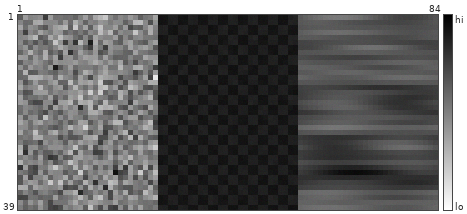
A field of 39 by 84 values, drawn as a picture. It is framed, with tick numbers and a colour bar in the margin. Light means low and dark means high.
The table splits into one row of 3 panels. Panel 1,1: middling, fine-grained, strong in contrast. Panel 1,2: very high, checkered, faint in contrast. Panel 1,3: high, streaked across.
